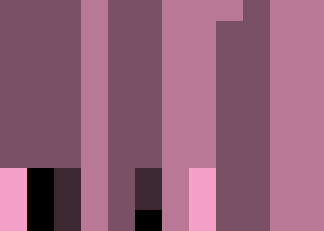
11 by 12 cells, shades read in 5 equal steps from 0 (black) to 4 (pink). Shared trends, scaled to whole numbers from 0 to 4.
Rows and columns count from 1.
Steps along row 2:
same same up down same up same down same up same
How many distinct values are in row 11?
5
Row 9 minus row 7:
2 -2 -1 0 0 -1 0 1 0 0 0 0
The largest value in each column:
4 2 2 3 2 2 3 4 3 2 3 3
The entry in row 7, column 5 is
2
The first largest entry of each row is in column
4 4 4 4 4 4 4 4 1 1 1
